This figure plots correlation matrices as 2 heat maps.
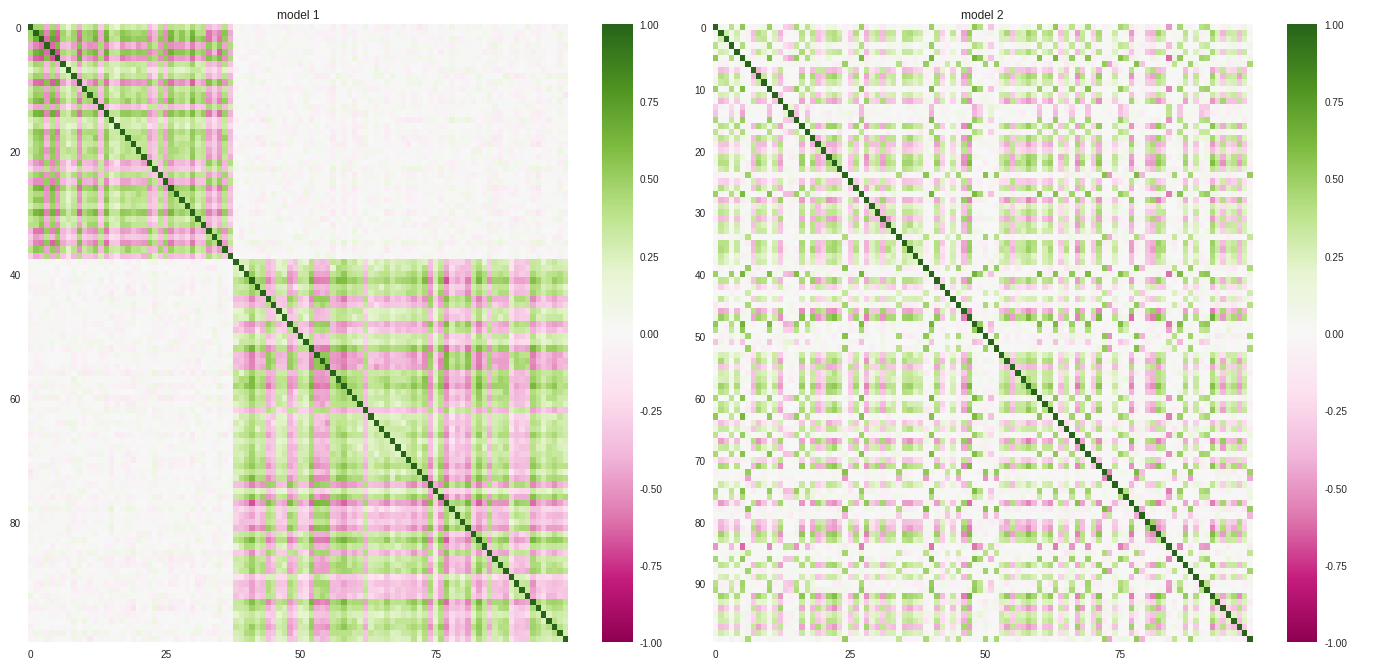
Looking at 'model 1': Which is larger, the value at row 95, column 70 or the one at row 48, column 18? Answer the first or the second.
the first
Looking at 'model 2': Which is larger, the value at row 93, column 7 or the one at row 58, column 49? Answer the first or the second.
the second
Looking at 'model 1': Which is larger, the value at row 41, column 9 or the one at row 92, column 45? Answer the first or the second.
the second
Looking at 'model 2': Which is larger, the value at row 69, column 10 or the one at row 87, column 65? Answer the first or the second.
the first
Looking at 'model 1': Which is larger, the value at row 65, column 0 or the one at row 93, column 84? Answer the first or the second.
the second
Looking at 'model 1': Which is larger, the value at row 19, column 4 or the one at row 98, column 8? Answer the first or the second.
the first
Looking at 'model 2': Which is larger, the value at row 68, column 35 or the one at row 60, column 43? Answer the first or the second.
the first
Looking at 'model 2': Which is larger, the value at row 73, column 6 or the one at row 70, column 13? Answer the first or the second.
the second
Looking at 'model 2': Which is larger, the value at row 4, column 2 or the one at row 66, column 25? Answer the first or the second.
the first
